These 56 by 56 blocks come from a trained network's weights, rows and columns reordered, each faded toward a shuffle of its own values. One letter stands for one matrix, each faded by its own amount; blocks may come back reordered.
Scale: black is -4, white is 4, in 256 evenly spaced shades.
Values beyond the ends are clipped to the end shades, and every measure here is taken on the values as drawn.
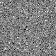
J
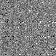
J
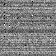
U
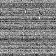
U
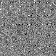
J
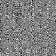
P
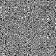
P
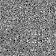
J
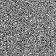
J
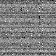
U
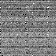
U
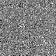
J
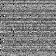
U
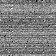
U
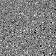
J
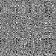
P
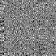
P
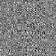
P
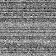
U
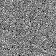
J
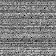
U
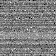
U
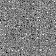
J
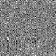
P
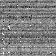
U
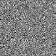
P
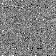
J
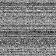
U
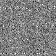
J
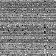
U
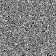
J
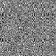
P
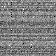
U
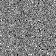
J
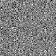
P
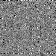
J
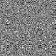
P
